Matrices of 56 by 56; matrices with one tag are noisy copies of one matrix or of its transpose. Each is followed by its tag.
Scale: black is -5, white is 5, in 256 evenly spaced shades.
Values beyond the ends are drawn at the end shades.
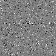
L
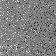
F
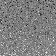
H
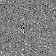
L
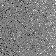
H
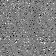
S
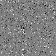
L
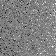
H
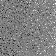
H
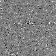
L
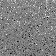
F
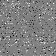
S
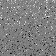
F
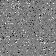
S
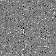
L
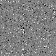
L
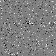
L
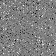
S
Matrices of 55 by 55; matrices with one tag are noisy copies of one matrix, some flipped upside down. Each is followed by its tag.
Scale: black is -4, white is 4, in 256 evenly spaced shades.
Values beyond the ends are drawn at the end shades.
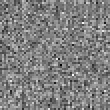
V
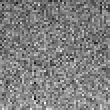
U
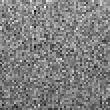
U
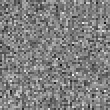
V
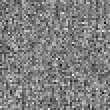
V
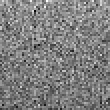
U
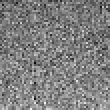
U
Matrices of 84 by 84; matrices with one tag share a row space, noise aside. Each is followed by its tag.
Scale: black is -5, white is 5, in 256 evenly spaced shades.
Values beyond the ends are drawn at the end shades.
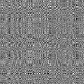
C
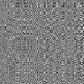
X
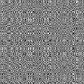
C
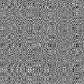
C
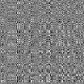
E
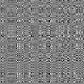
E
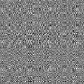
C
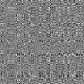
E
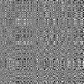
X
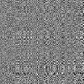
X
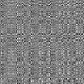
E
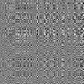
X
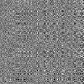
X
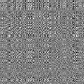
C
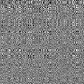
C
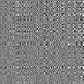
X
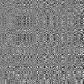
X
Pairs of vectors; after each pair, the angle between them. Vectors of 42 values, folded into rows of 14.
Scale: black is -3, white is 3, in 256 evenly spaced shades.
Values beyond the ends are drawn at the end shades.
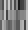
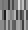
partly opposed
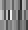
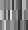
nearly parallel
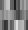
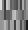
orthogonal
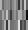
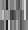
partly aligned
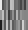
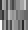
nearly opposite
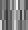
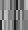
nearly opposite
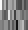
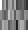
nearly parallel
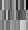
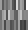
nearly opposite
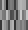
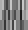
orthogonal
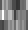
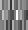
orthogonal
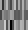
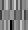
nearly parallel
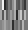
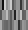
partly opposed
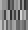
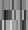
orthogonal
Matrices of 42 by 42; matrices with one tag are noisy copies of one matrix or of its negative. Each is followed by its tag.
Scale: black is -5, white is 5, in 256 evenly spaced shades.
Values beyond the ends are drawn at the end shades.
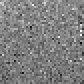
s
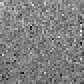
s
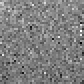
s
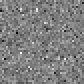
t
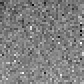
s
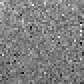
s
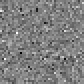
t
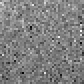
s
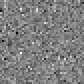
t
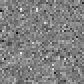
t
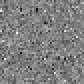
t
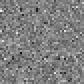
t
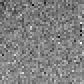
s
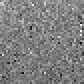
s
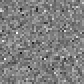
t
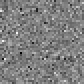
t
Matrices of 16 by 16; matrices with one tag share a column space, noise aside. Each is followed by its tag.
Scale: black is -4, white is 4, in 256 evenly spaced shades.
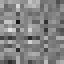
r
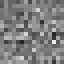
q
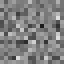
q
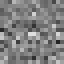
q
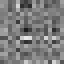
r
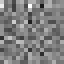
r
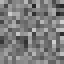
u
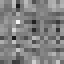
r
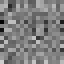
r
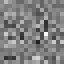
q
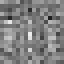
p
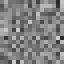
r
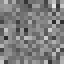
r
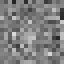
p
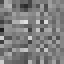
r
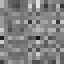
r
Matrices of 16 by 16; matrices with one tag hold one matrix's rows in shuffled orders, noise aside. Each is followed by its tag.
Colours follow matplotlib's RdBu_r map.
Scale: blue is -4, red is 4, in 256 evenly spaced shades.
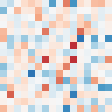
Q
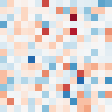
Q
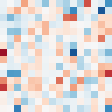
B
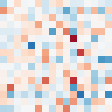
Q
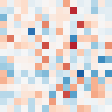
Q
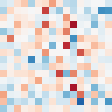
Q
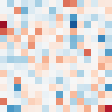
B
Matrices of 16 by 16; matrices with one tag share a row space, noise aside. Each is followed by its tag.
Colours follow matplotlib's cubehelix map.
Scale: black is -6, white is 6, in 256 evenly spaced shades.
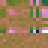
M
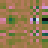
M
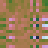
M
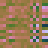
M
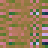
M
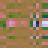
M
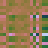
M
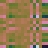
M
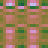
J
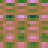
J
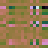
M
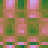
J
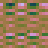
J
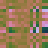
M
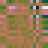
M
